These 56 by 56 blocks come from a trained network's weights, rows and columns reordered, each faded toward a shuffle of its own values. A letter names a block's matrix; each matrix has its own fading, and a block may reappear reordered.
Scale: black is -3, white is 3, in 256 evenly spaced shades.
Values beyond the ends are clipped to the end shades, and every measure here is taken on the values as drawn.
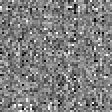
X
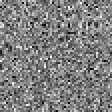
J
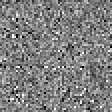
J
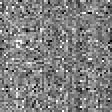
X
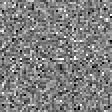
J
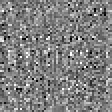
X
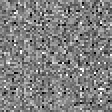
X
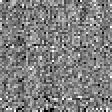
X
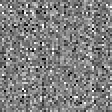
X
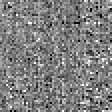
X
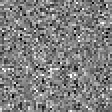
J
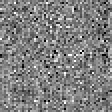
X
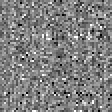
X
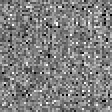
X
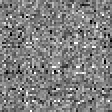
X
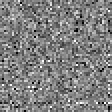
J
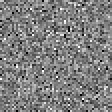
J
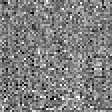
X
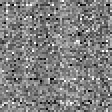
X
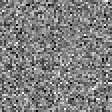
J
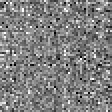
X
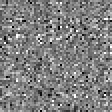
X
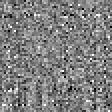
X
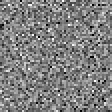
J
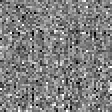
X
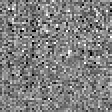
X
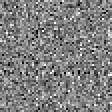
J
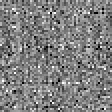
X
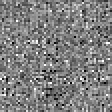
X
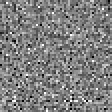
J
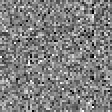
J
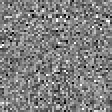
J
